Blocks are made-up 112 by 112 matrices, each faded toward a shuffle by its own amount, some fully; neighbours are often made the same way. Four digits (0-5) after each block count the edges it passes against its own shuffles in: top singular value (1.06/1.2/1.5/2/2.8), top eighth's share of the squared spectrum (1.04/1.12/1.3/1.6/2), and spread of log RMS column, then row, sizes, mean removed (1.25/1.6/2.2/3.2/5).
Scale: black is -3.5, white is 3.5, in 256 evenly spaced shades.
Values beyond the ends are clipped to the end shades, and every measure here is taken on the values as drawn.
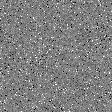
0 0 0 0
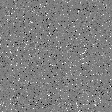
2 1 0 0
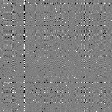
5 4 3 3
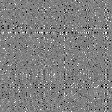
5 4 2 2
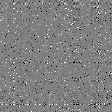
4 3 1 1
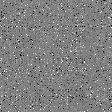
4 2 1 1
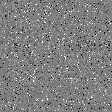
3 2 1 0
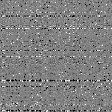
5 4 2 3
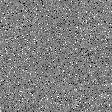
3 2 0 1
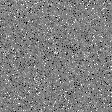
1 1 0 0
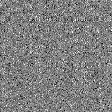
4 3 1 1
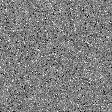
1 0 0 0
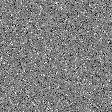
0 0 0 0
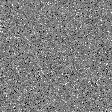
0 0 0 0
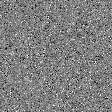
0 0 0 0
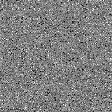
3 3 1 1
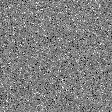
0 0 0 0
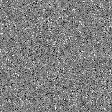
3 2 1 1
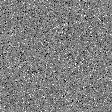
1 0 0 0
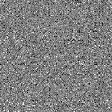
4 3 2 2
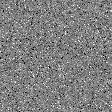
2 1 0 0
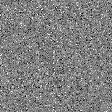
3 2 1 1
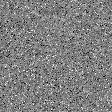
1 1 0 0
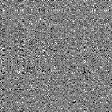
4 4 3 3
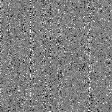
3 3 3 0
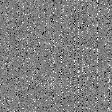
2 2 3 0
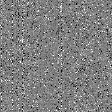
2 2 3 0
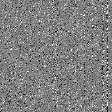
2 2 3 0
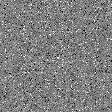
0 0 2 0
